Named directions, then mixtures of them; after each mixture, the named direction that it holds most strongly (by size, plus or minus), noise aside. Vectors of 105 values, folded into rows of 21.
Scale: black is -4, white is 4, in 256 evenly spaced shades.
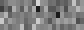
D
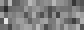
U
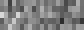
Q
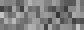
Q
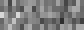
Q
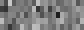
D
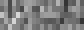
Q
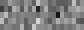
D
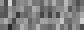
Q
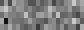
U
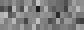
D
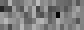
D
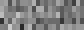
Q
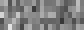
Q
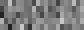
Q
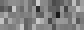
D
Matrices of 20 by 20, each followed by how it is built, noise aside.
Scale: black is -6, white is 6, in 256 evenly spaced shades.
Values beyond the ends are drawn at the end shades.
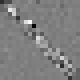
banded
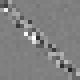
banded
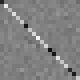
diagonal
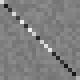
diagonal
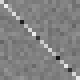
diagonal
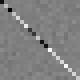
diagonal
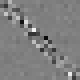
banded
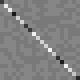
diagonal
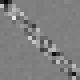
banded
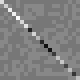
diagonal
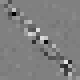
banded
